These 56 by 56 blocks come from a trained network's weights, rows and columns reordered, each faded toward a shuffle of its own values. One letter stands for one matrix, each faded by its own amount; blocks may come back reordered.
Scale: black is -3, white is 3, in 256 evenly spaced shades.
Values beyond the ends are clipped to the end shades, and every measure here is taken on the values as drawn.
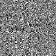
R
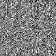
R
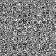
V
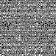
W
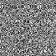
V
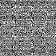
W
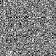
V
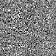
R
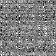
W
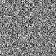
V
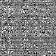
W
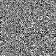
R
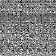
W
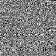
V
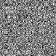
V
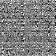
W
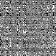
W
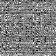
W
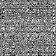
W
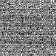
W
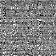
W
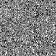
R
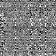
W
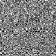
V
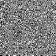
R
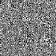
R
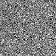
R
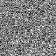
R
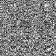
V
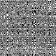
W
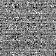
W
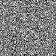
R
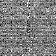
W
